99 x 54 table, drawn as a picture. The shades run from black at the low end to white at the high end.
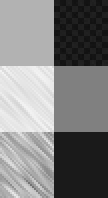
The table splits into 3 rows of 2 panels. Panel 1,1: high, flat. Panel 1,2: very low, checkered, faint in contrast. Panel 2,1: very high, slanting down to the right, faint in contrast. Panel 2,2: middling, flat. Panel 3,1: high, slanting down to the right. Panel 3,2: very low, flat.
